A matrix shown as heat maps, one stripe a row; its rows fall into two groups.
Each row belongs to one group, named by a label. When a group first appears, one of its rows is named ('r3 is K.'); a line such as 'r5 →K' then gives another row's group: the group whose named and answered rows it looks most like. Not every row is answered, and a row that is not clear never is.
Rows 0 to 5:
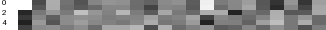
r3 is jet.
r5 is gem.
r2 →gem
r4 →jet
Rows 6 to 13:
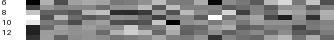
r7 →gem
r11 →gem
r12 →gem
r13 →jet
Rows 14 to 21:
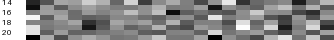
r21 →jet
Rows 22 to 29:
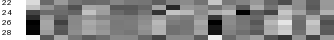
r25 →jet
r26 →jet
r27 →jet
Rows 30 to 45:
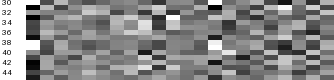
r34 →gem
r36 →gem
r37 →jet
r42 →jet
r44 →gem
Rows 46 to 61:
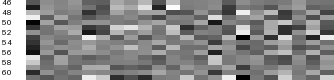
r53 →gem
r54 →jet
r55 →gem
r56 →jet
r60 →jet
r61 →gem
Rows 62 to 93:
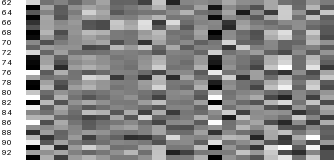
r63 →jet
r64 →gem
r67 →gem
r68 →jet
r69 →jet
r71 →gem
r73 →jet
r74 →jet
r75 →jet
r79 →jet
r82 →jet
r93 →jet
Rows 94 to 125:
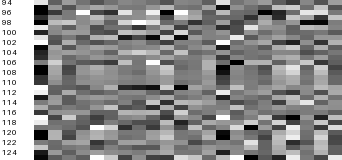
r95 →jet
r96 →gem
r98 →gem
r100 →gem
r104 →gem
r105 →jet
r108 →jet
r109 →jet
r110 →jet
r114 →gem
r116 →gem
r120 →jet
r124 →jet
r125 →gem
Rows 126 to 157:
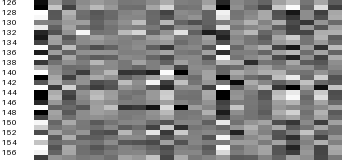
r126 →jet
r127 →jet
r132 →gem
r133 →jet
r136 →jet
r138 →gem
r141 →jet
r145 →jet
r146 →jet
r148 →jet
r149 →jet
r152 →gem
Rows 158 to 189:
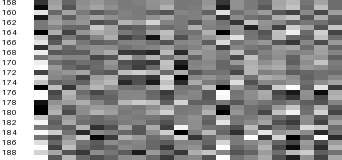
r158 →jet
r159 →jet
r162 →gem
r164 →jet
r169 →gem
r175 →jet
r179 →jet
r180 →jet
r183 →gem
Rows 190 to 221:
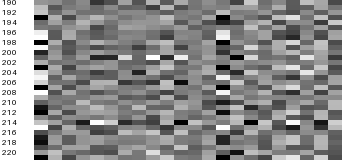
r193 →jet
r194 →gem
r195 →gem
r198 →jet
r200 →jet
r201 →gem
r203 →jet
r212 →jet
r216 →gem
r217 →jet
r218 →jet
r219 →gem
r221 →jet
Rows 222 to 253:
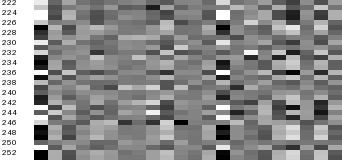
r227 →jet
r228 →jet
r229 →gem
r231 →gem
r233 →gem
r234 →jet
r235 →jet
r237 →jet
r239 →gem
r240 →jet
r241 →jet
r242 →gem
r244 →gem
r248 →jet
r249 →jet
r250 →gem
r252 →jet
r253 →jet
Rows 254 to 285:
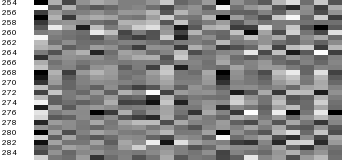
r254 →jet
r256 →gem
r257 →jet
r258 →gem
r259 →gem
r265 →gem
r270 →jet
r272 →gem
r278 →gem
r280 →jet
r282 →gem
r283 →gem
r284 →jet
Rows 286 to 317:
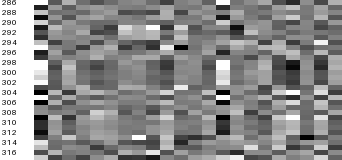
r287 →jet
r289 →jet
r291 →gem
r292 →gem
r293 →gem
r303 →gem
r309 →jet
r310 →jet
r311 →jet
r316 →gem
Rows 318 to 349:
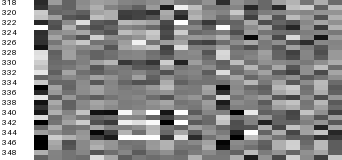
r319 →gem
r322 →gem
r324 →gem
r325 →gem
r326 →gem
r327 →gem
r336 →jet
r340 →gem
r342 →gem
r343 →gem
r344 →gem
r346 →jet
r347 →jet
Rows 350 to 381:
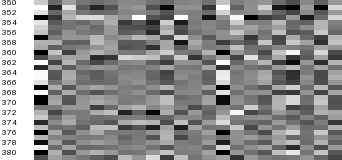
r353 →gem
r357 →gem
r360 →jet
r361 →gem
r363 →jet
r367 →jet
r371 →gem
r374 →gem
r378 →jet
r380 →jet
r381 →gem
